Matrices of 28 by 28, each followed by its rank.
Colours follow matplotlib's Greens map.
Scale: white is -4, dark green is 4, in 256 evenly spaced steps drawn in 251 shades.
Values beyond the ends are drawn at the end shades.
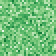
full rank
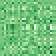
three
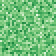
full rank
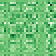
three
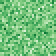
full rank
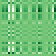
one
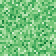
full rank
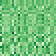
three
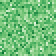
full rank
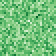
full rank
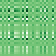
one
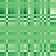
one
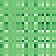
one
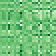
three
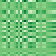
one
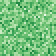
full rank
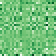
three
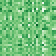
three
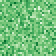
full rank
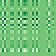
one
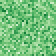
full rank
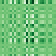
one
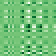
one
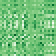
three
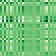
one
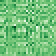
three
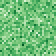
full rank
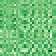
three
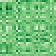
three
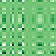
one
